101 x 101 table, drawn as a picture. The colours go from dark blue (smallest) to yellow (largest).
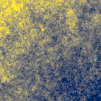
Mirror symmetry: none. Average level on the scale: 50%. Ninth with the lowest average: bottom right. Slope: up to the top left. Ninth with the highest average: top left.
